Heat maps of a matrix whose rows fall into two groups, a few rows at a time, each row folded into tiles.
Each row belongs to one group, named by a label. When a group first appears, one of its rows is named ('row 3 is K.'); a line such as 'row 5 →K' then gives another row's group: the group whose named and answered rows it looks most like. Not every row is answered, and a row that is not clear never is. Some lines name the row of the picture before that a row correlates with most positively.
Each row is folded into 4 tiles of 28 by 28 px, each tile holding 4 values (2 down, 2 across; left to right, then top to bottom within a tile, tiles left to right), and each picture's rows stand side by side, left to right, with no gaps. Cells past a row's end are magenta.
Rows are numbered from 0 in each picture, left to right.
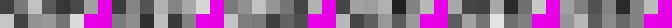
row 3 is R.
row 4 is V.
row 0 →R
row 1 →V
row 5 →V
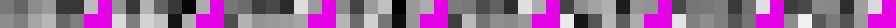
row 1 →R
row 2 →V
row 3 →R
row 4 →V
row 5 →R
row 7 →V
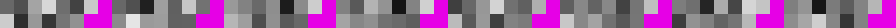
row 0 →R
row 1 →V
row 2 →V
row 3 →R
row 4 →R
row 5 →R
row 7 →V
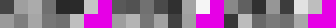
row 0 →R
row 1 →V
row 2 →V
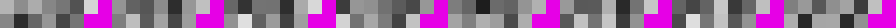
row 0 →R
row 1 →V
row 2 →V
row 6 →V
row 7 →R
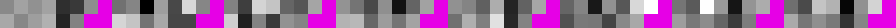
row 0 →R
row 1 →V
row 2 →R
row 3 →V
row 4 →V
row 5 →V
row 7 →R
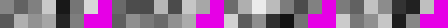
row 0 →V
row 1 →V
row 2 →R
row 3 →R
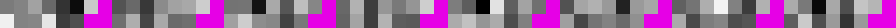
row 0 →R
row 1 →V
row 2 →V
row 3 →V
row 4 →V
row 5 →R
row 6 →R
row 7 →V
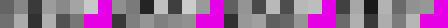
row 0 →V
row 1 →V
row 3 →V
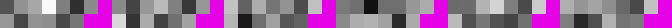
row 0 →R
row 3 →V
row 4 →R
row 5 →R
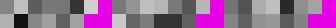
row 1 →R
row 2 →R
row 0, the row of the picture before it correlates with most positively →5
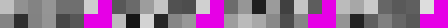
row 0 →R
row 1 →R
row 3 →R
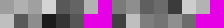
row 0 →R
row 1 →V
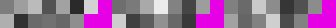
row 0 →R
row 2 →R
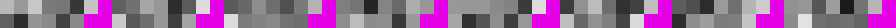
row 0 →R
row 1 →R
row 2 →R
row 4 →R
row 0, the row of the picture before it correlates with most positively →0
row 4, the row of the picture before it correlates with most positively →0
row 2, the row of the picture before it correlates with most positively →2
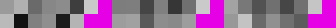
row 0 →R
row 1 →V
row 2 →V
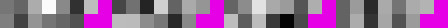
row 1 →V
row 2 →R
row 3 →V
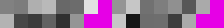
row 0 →R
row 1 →R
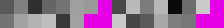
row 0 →V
